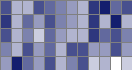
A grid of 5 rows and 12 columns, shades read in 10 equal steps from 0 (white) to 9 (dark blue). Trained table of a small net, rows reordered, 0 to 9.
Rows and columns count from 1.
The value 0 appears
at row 5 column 11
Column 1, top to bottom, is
7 8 7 5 4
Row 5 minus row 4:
-1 6 -1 0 1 0 -2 0 -2 -1 -7 -2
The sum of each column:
31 21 27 21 32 20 23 23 30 25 29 21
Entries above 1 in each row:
12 12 12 12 11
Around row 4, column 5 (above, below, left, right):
6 7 4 3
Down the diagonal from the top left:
7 3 5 4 7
